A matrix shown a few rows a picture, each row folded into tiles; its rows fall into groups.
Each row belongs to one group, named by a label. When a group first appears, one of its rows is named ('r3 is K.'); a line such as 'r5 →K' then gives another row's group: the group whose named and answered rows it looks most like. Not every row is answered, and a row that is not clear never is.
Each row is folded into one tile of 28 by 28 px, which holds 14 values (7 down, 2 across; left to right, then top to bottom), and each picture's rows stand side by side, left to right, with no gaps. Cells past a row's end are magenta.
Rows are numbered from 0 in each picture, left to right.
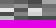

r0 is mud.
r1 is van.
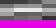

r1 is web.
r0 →web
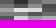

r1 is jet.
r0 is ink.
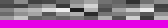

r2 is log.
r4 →ink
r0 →ink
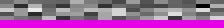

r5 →ink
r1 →jet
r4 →van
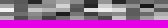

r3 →web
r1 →web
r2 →jet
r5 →log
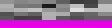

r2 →web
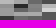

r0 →van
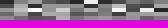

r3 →log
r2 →mud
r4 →jet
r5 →log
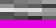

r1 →van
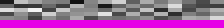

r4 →log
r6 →jet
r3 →van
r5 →log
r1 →log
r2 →log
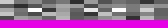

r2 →mud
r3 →log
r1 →log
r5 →mud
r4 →mud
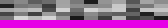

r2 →mud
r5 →web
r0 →ink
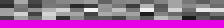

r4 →van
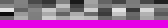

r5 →mud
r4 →mud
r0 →jet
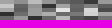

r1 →van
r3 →van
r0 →jet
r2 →mud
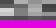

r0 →van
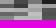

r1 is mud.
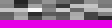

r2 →log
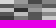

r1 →ink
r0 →log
